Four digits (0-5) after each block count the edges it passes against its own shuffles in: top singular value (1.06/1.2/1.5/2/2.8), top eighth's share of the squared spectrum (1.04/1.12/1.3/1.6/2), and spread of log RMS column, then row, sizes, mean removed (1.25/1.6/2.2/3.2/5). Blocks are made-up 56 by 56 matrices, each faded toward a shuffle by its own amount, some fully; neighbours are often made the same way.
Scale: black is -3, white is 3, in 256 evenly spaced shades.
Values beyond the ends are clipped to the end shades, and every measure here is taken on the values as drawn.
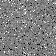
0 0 0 0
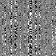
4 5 4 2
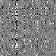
4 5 3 2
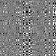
4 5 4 3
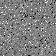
1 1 0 0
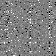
3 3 2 1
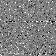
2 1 0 1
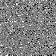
1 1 0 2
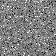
0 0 0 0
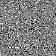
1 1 0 1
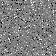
0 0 0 0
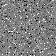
0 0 0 0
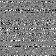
2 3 0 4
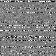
2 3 0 4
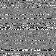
2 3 0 4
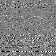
3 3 0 3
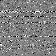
2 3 0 3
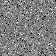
0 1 0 0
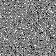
0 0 0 1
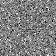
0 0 0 0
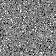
1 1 0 0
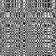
5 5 4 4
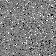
1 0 0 0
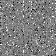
2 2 1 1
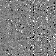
3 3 2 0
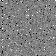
2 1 1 0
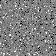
0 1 1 0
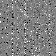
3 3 2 0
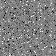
0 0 0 0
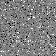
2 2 0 0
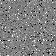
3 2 0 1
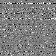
3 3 0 3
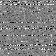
2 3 0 4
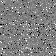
1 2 0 1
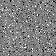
0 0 0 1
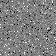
0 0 0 0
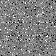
1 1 0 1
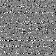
2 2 0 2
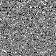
0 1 0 2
